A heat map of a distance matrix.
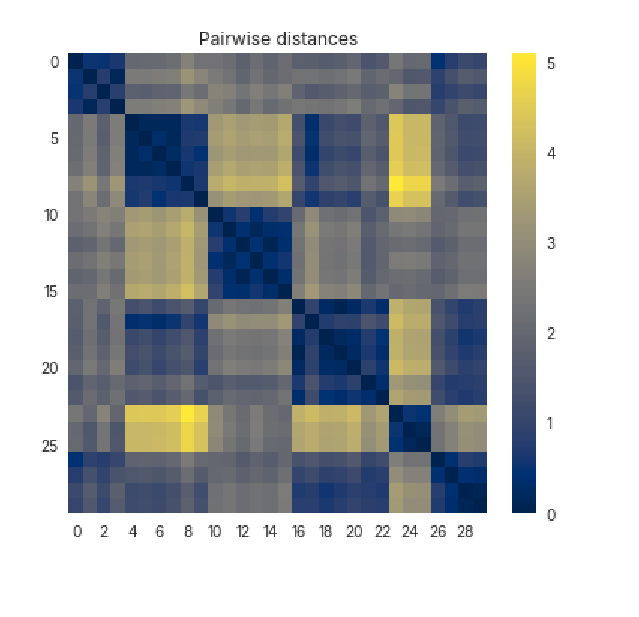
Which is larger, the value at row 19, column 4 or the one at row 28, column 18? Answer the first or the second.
the first
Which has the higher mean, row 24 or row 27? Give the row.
24
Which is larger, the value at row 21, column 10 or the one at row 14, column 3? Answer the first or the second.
the second
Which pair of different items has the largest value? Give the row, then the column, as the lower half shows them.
23, 8
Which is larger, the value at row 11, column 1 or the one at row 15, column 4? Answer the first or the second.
the second
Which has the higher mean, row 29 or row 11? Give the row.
11
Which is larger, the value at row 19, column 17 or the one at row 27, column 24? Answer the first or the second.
the second
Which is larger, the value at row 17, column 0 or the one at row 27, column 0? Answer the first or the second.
the first
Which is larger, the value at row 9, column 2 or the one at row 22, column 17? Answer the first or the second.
the first
